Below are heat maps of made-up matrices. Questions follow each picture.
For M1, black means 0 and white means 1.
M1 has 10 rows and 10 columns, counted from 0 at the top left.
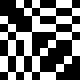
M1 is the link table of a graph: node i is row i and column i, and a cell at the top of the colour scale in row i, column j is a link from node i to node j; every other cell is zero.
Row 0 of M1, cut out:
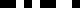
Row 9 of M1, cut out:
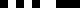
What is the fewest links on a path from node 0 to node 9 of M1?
3
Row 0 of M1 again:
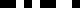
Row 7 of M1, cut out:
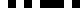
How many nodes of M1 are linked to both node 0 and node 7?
3
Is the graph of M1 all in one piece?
yes
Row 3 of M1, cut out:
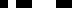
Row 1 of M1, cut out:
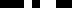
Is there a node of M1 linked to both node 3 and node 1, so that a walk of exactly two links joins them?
yes
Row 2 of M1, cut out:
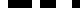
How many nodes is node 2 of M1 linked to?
4
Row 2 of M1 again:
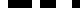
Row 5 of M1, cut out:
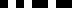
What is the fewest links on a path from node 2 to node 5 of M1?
3
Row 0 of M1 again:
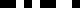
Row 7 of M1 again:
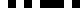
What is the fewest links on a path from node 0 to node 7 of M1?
1
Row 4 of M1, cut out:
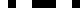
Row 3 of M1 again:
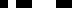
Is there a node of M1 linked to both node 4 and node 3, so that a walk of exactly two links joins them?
no
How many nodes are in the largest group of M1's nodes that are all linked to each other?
5
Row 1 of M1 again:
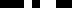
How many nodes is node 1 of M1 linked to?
4
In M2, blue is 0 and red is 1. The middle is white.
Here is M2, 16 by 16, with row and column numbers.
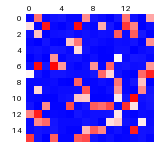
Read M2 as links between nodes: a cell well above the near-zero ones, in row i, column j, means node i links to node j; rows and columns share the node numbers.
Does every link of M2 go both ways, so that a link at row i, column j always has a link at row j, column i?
yes
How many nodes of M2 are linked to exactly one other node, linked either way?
1
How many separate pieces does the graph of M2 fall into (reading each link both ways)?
1
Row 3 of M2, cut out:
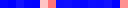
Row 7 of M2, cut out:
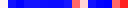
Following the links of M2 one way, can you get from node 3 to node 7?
yes
